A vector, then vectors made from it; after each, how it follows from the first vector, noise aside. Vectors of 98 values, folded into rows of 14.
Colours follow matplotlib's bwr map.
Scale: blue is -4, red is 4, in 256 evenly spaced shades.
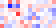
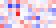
copied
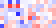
negated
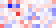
copied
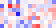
negated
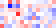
copied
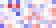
negated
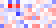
negated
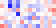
sign-scrambled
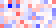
copied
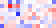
negated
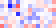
sign-scrambled
